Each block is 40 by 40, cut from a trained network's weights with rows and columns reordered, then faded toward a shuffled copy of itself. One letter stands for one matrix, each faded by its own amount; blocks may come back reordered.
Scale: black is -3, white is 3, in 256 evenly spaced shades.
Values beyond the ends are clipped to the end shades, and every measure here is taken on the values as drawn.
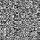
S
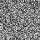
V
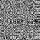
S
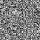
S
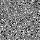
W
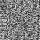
V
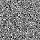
W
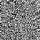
S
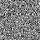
W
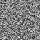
V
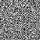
S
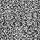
V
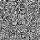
S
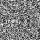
V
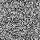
V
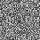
V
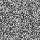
V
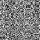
S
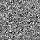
W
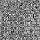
S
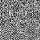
S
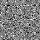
W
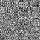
S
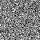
W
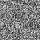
V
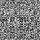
S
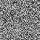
V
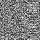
V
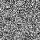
V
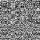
S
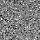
W
